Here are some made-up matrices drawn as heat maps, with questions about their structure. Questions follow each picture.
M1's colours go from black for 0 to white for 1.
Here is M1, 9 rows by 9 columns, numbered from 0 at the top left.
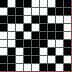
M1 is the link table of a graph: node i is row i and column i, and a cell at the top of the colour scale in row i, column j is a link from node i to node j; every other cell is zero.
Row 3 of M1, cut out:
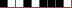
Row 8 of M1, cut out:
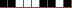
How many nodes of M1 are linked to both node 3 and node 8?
2
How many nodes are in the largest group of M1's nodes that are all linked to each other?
3
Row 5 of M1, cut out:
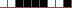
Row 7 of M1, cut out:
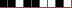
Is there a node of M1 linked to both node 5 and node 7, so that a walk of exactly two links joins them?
yes
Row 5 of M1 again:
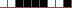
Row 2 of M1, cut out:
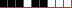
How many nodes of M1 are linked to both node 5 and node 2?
2
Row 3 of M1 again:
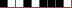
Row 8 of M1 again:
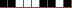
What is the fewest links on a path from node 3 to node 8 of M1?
1
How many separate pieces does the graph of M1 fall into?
1
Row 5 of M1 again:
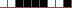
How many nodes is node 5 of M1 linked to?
4
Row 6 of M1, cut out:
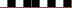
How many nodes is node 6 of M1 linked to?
4
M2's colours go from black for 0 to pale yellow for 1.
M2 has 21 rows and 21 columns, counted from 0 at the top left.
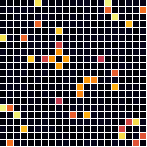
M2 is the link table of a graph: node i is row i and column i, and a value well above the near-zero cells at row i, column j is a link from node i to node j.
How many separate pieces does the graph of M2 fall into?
3
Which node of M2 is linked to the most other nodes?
node 8
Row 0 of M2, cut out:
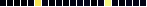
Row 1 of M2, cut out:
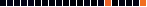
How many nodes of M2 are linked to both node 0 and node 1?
1
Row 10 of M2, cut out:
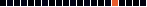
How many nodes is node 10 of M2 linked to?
1
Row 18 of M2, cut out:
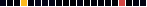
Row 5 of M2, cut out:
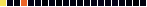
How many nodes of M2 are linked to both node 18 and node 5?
1
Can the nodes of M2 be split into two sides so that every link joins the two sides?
no
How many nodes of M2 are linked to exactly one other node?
8
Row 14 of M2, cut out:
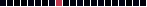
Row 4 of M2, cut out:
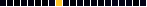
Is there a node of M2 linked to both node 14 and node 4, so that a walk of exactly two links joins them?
yes
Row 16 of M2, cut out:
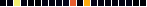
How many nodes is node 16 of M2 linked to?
3
